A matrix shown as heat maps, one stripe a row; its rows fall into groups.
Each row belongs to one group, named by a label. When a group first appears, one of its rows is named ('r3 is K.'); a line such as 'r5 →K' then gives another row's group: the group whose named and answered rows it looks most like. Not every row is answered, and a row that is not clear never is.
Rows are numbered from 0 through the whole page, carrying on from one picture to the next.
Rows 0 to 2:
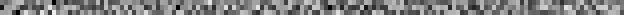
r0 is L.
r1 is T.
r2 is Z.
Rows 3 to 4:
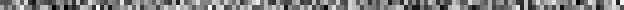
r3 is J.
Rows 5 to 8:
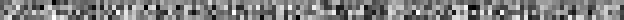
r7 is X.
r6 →T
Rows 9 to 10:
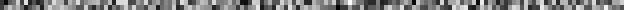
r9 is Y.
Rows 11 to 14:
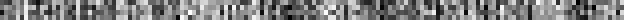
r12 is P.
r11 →Y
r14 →P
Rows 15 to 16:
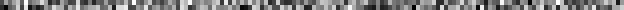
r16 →Y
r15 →P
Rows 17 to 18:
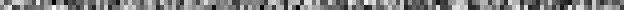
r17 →L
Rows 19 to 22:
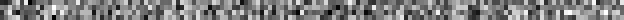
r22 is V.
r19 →Y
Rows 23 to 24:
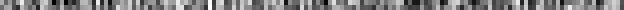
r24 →Z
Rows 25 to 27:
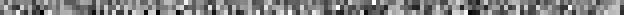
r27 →T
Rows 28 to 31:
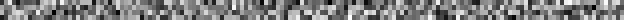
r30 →L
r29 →X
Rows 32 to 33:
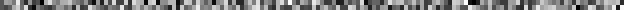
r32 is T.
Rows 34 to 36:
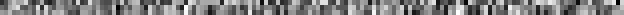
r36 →V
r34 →J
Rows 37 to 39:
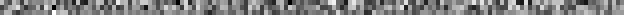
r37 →X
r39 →V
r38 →V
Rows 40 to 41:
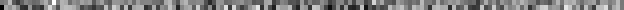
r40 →Z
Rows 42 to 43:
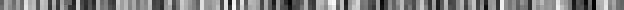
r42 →P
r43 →P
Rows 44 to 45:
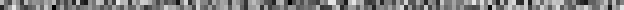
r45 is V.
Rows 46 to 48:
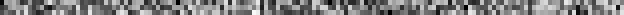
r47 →J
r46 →T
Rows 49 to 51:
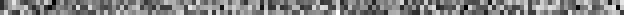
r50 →J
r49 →V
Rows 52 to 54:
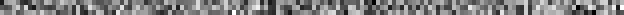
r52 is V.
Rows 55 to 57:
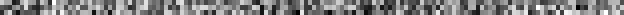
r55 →Z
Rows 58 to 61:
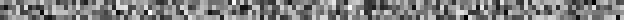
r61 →J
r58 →X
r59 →Y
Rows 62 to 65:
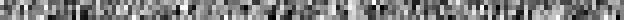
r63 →Y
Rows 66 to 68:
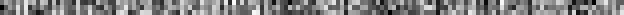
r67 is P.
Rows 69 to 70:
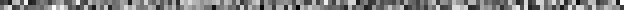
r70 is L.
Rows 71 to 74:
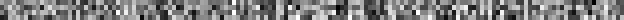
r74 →J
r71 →X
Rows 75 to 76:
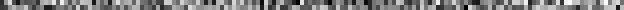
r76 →J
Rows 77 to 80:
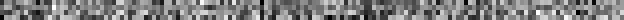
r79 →Y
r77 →P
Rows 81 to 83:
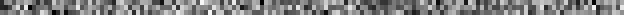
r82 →Y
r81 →P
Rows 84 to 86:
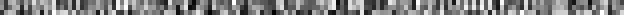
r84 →X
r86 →V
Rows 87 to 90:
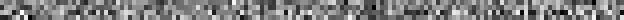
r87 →X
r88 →V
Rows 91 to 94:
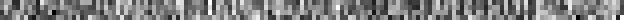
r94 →J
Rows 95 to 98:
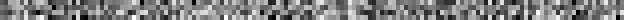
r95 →J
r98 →J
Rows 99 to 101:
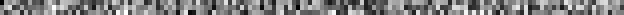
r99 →T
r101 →X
